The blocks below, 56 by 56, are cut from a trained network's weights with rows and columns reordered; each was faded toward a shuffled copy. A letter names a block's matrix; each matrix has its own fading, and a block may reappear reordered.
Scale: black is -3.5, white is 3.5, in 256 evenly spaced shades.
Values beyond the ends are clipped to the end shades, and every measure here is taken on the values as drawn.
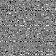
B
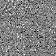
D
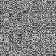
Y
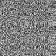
Y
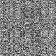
Y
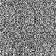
Y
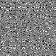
B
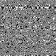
B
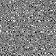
B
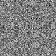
Y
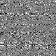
B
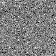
D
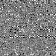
B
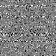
B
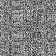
Y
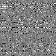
B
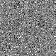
D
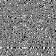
B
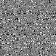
B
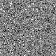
D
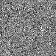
D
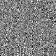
D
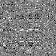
B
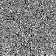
D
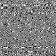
B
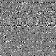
B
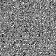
D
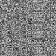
Y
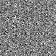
D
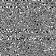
B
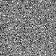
D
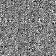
D
